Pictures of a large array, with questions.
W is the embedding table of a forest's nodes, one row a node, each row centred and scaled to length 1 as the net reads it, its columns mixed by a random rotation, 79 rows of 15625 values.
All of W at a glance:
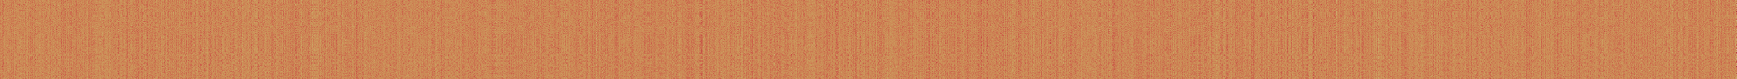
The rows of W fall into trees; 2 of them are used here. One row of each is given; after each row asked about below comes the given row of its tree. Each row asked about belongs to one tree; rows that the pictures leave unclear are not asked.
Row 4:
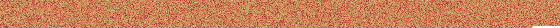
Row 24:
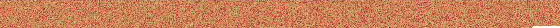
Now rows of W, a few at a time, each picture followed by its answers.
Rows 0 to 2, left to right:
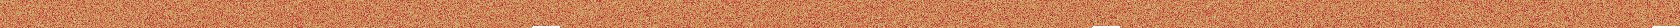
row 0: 24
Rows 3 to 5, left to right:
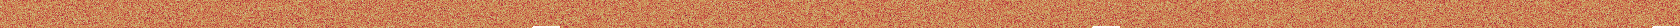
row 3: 24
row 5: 4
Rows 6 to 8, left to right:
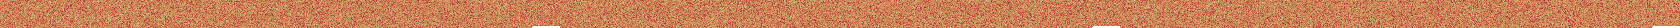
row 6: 24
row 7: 4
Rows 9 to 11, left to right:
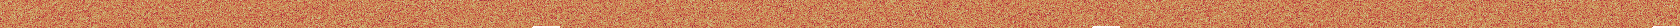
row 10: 4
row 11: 24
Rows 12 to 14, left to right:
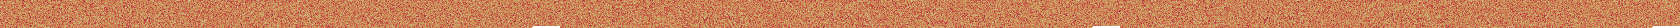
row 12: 24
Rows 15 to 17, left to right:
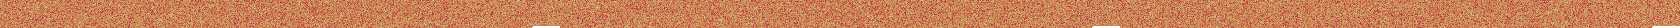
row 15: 24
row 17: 24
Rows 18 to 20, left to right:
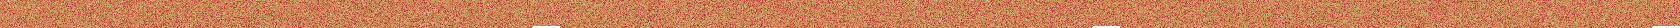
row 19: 4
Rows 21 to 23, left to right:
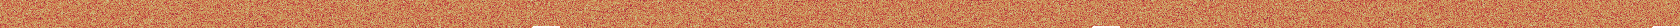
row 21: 4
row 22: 24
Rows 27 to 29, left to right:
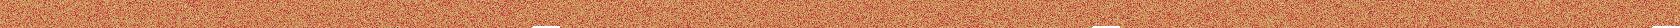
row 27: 4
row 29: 4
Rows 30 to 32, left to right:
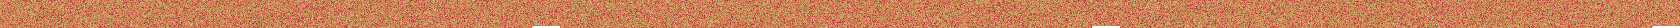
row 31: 4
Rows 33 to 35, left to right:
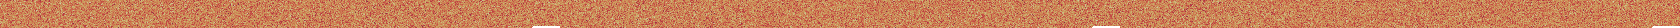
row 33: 4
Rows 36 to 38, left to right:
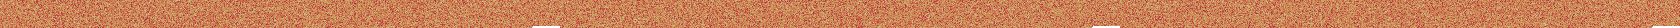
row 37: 24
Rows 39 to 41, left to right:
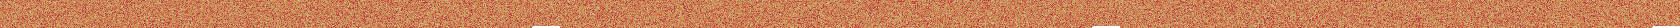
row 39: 24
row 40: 24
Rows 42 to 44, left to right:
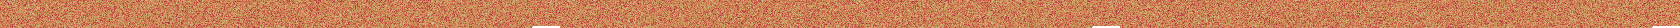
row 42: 24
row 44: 24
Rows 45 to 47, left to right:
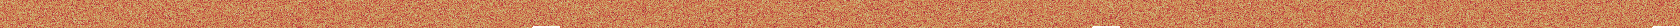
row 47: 24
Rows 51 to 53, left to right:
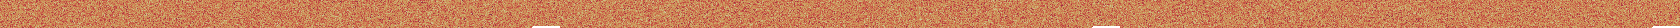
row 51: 24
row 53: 24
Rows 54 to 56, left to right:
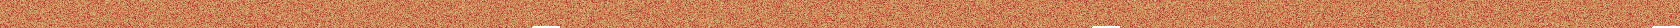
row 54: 4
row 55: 4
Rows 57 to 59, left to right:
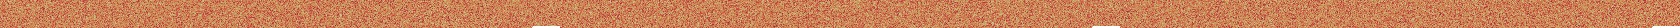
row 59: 4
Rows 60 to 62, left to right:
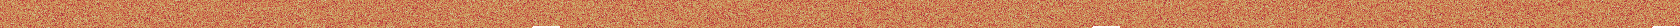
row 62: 4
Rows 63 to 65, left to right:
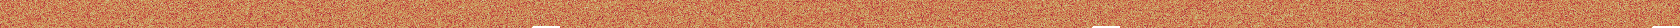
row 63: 4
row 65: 24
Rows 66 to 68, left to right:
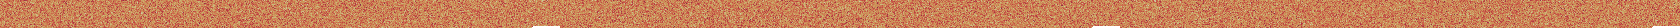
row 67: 24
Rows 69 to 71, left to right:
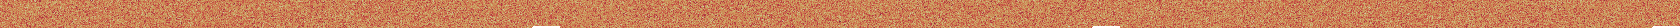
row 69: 24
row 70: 4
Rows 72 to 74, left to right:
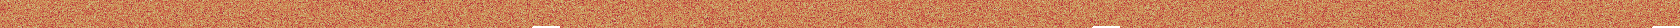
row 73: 24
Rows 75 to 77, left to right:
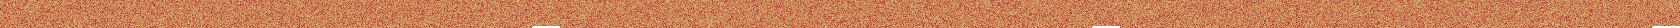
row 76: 4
